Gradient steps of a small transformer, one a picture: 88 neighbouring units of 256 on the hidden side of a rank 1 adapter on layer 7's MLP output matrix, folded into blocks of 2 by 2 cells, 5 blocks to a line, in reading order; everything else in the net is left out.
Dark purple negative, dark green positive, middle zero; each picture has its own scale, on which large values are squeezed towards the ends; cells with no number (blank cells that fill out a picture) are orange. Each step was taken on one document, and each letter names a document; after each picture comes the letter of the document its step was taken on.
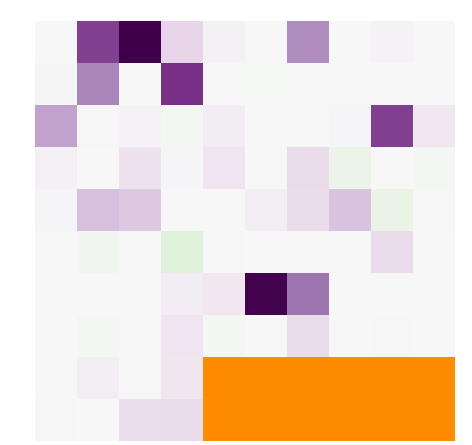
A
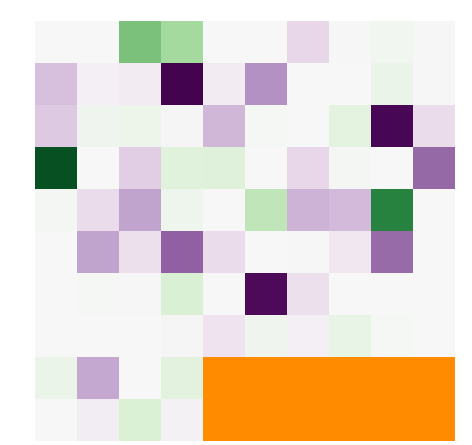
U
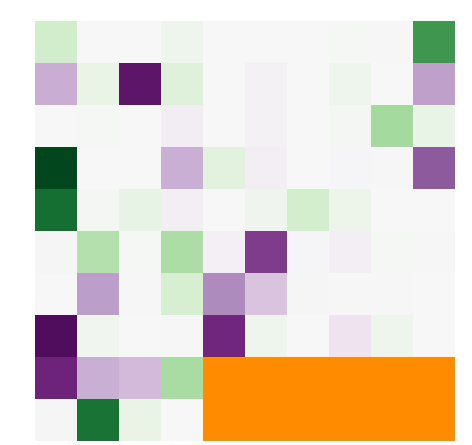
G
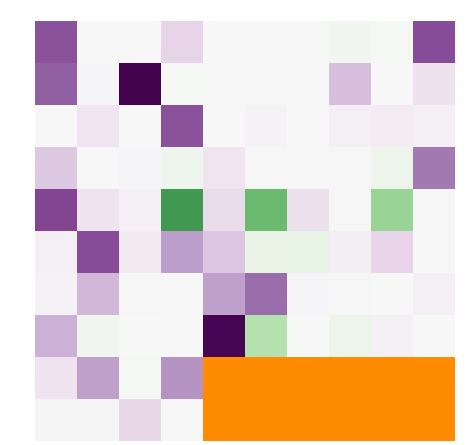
G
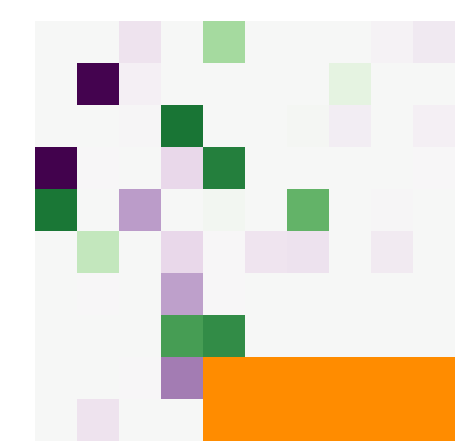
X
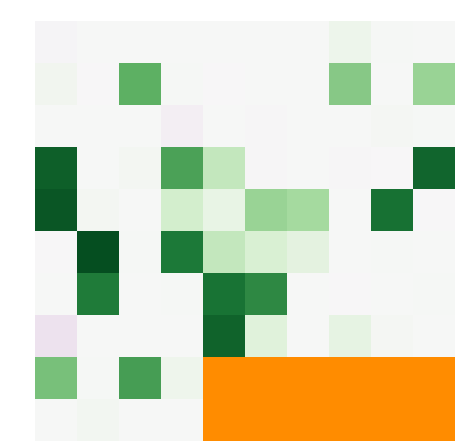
G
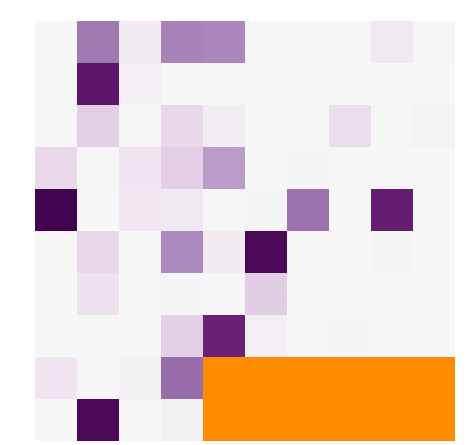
X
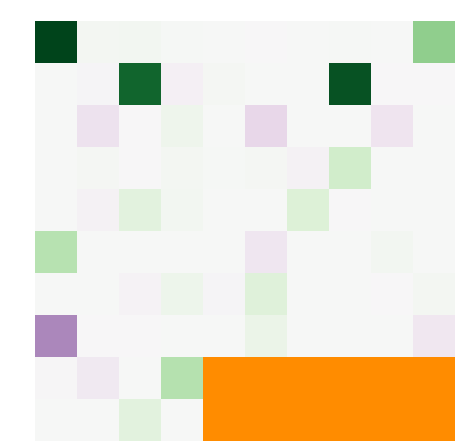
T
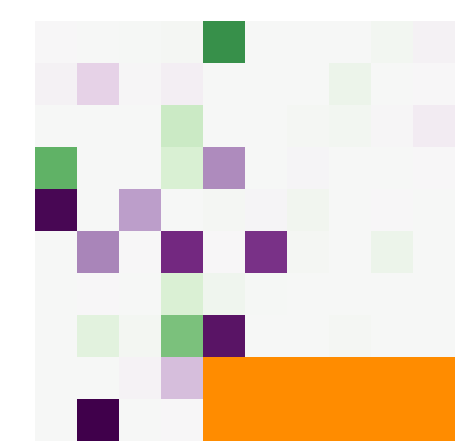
X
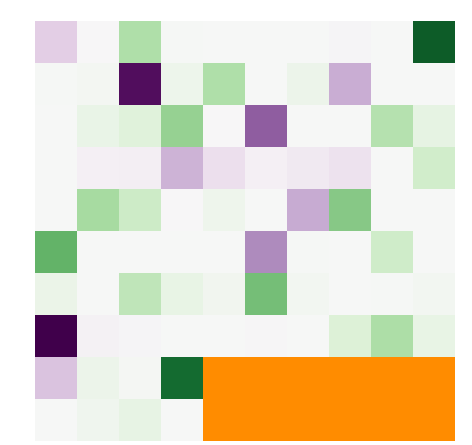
T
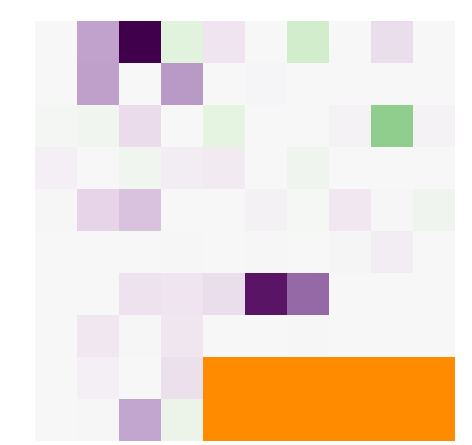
A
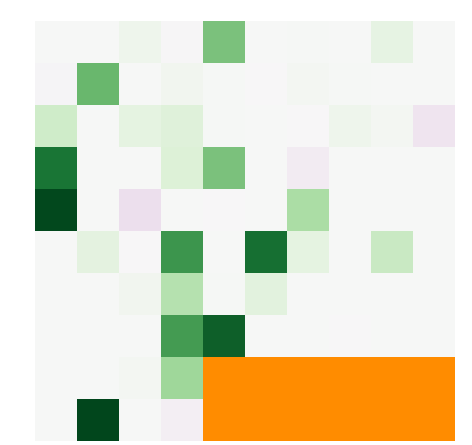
X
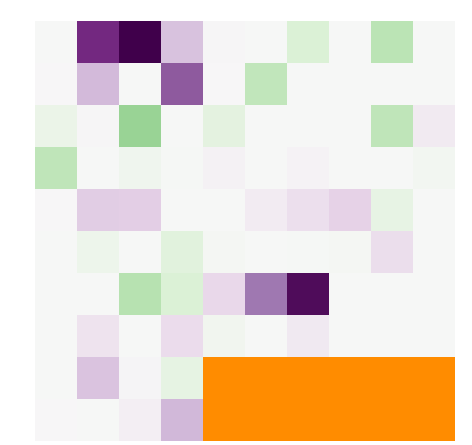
A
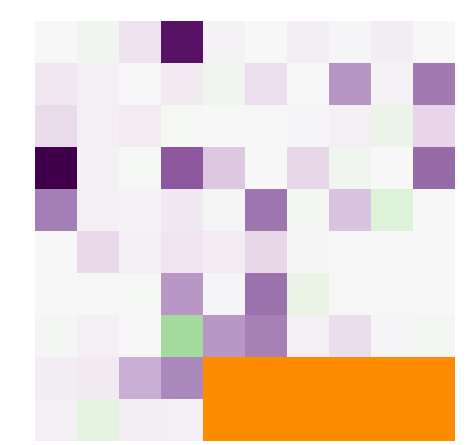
U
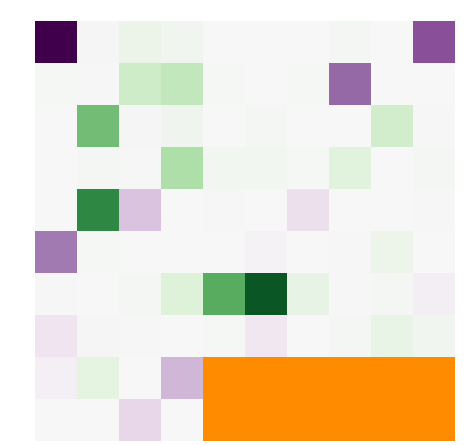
T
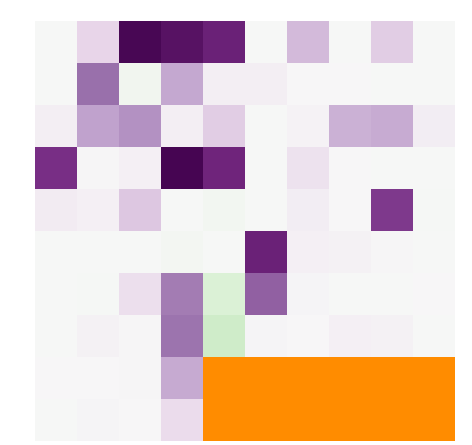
X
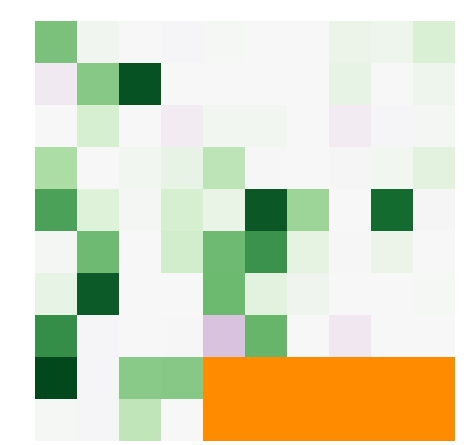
G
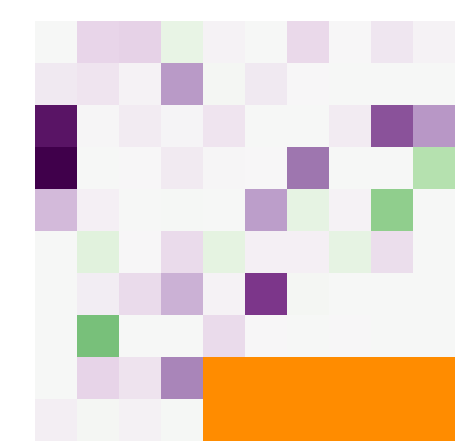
U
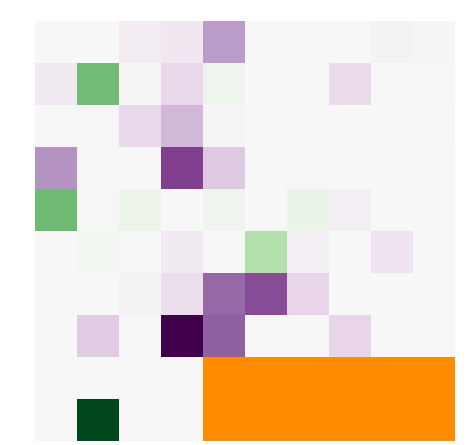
X
